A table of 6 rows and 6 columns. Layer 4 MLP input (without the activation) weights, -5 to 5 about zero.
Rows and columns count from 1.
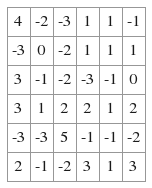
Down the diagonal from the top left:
4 0 -2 2 -1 3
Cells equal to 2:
4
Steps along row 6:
down down up down up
